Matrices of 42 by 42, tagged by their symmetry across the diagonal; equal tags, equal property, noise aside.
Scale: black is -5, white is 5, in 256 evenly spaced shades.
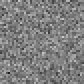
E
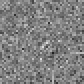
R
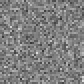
E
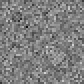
R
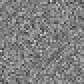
R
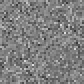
R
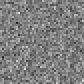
E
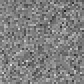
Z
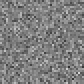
Z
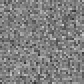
Z
